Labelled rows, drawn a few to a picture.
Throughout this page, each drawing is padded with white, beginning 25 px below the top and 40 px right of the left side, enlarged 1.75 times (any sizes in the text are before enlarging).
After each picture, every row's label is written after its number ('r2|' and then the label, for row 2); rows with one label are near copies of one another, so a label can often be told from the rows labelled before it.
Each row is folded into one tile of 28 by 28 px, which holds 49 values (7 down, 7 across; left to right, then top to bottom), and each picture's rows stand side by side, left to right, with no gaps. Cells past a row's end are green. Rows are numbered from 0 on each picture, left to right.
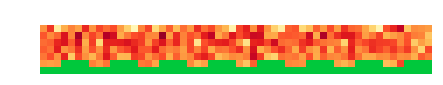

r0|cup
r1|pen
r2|cup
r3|pen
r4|pen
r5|cup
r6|pen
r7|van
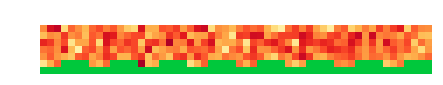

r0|van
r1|pen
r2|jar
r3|van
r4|pen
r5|pen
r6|cup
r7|van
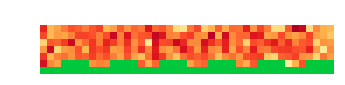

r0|jar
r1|cup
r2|pen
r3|cup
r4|pen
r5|van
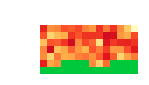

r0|jar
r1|pen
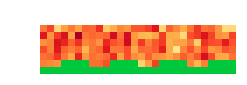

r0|cup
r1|cup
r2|van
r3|pen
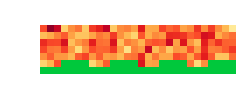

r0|van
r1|van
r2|jar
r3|pen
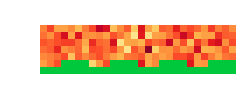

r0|cup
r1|van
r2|jar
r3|jar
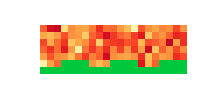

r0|van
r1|pen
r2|jar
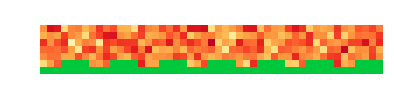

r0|van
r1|pen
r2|jar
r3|van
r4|van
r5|van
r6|jar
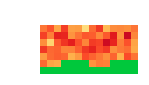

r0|pen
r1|cup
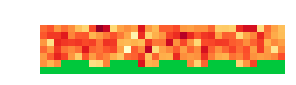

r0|pen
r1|van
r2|jar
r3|pen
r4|van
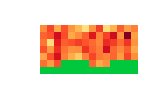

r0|pen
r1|cup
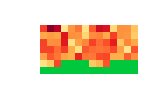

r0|van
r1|van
